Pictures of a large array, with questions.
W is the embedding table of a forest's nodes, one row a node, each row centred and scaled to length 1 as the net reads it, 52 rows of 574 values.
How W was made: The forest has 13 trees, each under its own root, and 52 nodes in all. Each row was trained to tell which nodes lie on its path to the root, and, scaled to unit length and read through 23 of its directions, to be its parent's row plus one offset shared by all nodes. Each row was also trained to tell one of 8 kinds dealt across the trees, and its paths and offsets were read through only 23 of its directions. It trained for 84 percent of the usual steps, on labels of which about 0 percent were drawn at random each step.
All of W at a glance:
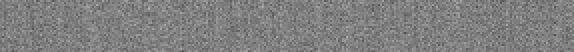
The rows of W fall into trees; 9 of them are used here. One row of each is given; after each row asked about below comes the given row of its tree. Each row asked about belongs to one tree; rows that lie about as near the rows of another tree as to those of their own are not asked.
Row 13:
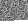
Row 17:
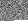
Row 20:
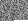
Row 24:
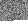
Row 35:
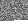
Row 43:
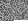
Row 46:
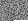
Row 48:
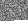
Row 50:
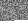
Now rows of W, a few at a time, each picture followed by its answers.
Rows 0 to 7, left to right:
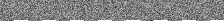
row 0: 13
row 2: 48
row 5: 46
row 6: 35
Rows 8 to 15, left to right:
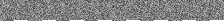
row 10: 46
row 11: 50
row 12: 43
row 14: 50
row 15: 20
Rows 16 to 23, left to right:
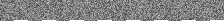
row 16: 46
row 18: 20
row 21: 13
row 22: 13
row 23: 35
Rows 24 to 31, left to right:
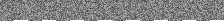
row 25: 50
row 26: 43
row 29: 17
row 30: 43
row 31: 24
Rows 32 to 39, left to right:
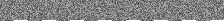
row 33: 20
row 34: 13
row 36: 43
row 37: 50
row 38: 46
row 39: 48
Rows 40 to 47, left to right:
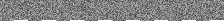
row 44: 50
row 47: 20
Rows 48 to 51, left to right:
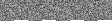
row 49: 24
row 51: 46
